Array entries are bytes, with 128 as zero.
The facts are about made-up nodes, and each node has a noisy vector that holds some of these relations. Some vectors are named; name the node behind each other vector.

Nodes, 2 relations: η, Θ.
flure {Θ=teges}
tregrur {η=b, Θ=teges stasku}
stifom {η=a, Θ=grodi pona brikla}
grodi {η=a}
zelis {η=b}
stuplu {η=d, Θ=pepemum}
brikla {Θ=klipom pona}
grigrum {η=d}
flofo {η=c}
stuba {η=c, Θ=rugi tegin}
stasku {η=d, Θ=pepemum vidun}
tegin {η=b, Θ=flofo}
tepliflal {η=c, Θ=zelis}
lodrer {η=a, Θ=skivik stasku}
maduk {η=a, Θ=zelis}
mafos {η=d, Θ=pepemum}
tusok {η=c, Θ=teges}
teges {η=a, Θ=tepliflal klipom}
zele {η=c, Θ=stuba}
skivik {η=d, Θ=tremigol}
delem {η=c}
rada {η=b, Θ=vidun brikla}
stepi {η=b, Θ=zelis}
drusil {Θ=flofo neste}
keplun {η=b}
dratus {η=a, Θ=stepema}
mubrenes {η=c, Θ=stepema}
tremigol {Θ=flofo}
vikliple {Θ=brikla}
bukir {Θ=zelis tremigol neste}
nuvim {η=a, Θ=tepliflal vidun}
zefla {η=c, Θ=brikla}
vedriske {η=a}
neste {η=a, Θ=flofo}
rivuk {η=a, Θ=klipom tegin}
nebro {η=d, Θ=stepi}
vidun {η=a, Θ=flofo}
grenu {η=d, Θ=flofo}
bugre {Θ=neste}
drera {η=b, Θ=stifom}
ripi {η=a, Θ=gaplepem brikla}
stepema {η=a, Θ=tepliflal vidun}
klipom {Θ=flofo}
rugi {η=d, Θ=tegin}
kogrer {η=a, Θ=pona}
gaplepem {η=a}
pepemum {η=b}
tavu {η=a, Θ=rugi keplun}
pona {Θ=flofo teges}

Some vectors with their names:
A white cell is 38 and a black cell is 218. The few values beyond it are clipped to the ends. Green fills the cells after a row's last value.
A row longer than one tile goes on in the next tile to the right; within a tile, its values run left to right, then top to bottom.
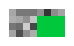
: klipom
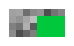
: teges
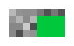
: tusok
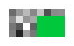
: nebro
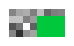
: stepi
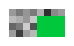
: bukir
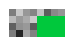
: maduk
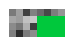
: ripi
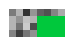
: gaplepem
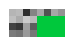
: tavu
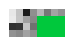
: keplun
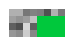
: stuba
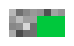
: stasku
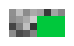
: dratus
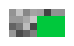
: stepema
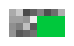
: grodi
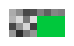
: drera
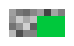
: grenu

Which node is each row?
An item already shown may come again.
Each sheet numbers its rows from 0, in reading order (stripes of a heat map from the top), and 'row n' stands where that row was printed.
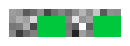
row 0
kogrer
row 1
nebro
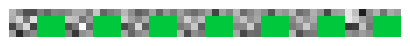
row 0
drera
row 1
stepi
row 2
tegin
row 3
grenu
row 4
stasku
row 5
skivik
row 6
keplun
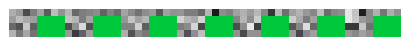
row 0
rugi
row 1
tregrur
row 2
grigrum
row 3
bugre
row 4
mubrenes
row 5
zelis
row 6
keplun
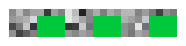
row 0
dratus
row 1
keplun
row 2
flofo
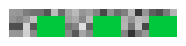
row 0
zele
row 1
tepliflal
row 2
gaplepem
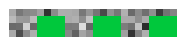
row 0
tremigol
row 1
delem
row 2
flure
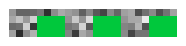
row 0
vikliple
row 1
zefla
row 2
stifom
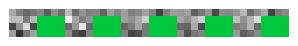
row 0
rada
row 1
pepemum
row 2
lodrer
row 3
rivuk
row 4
neste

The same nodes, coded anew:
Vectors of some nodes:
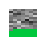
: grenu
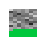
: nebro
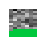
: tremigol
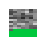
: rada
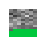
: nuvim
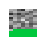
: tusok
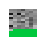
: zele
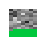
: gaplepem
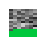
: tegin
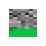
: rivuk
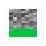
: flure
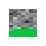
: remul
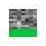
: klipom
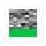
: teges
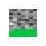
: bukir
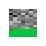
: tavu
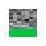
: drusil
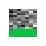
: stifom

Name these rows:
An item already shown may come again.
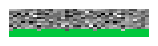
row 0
rugi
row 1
zefla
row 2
stifom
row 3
rugi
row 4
delem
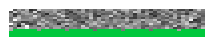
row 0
skivik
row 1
nebro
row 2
vikliple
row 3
kogrer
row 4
tregrur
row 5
ripi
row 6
flofo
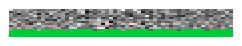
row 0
nebro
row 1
bugre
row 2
pepemum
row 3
zelis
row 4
stasku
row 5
drera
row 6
kogrer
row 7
kogrer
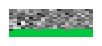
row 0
stepi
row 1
lodrer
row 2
dratus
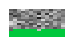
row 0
maduk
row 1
mubrenes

